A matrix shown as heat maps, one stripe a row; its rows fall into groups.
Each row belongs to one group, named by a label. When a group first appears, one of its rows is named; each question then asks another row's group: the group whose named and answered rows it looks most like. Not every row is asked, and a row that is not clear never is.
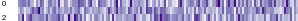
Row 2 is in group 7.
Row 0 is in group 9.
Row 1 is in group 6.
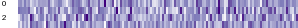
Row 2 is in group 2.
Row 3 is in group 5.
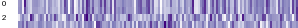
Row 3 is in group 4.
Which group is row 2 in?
2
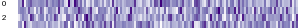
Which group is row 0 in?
7
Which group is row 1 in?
9
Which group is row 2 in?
2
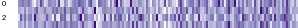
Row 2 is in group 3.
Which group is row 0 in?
9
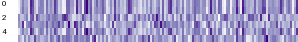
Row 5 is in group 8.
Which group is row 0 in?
2
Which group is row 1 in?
2
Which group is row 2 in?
5
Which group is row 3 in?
7
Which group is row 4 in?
2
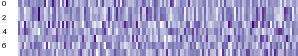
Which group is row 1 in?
6
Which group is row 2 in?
6
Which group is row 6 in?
5
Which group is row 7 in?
3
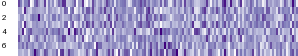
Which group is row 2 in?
6
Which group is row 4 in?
7
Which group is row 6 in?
4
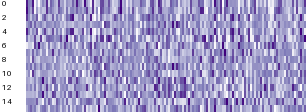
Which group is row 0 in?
8
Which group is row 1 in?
8
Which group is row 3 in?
4
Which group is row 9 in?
4
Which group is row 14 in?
9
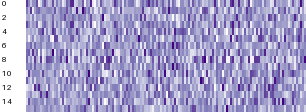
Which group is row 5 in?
5
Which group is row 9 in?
4
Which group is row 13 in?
6
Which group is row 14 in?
3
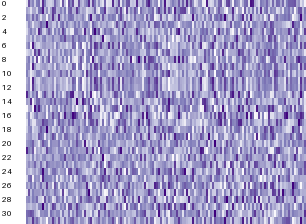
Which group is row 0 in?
3
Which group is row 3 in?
6
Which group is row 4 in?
2
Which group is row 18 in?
6
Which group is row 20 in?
8
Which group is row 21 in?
8
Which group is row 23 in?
3
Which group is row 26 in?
6
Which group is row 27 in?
3
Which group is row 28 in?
9
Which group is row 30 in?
8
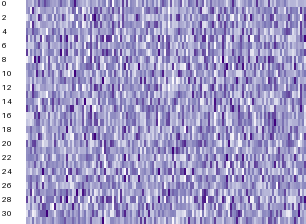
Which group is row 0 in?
5
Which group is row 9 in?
9
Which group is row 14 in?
8
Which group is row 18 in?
9
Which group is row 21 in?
4
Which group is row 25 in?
9
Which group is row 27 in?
7
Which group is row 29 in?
5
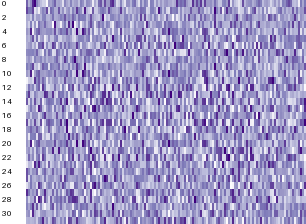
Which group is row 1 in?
8
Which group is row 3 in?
5
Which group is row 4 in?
7
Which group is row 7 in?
9
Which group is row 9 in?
8
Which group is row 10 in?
7
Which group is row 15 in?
2
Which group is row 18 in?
9
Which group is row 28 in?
5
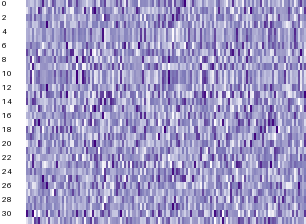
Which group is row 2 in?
4
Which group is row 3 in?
6
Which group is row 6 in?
9
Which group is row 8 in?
7
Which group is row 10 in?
7
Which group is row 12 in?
6
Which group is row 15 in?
2
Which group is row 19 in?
8
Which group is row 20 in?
2
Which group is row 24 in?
4
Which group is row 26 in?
6
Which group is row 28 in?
3
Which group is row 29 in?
4
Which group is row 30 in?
8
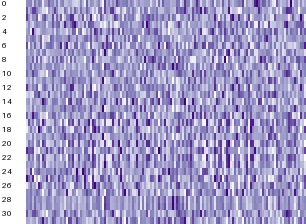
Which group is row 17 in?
3
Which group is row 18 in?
2
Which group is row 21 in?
8
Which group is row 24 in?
7
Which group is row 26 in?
2
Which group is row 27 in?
9
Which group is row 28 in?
4
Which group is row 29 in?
4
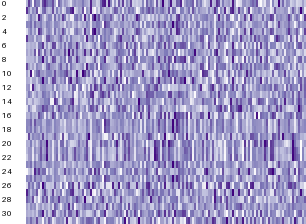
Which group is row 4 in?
2
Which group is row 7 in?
5
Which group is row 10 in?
7
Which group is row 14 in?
5
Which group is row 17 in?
4
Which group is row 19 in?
3
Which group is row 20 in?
6
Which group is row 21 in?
6
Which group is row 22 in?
6
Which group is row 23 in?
4
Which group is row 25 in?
4
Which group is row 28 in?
8
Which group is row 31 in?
9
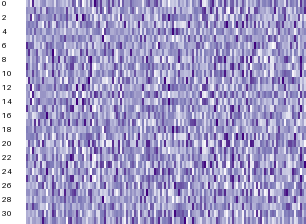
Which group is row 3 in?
9
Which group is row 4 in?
4
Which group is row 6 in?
8
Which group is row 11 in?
3
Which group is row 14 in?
7
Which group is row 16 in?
6
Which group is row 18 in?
4
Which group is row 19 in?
9
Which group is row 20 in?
3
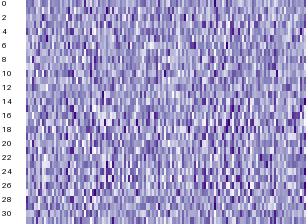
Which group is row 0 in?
8
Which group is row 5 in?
6
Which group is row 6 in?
5
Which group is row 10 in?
5
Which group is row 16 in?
6
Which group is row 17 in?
3
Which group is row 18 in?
9
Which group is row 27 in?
2
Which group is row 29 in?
8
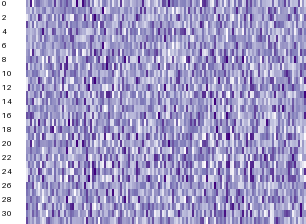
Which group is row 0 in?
7
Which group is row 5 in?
5
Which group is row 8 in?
9
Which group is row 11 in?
2
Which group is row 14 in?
8
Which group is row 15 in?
3
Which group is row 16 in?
8
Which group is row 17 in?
5
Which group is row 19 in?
3
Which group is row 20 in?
7
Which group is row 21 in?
9
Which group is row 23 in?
3
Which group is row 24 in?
2
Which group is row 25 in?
3
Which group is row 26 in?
8
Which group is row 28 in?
9
